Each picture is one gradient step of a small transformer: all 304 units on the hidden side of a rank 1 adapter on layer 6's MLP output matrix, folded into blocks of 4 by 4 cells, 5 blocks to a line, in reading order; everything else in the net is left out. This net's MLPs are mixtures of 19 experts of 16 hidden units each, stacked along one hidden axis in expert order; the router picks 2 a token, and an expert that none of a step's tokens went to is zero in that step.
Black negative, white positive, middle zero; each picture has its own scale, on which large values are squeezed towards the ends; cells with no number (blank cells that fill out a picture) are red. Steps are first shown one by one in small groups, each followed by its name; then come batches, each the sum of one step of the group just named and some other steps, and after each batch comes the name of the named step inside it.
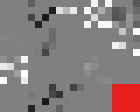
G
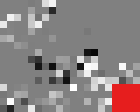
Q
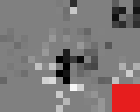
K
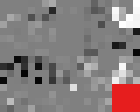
Q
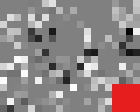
Q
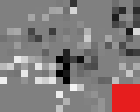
K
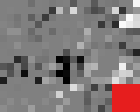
K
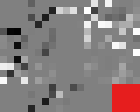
G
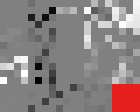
G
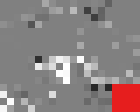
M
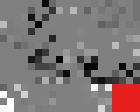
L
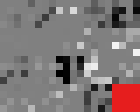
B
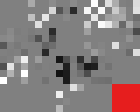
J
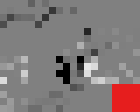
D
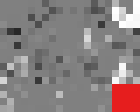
L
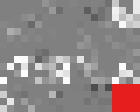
M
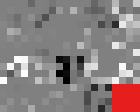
B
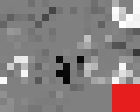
D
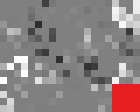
L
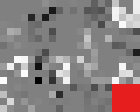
M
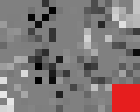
L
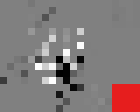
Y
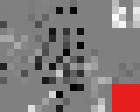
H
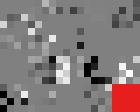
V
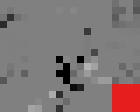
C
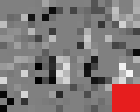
V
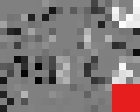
V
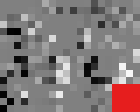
V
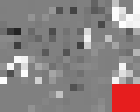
H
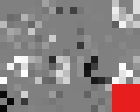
V
